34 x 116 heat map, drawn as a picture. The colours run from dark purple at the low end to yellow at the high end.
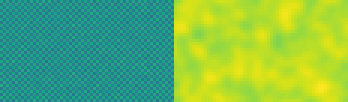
It is made of 1 by 2 panels. Panel 1,1: middling, checkered. Panel 1,2: very high, blotchy, faint in contrast.
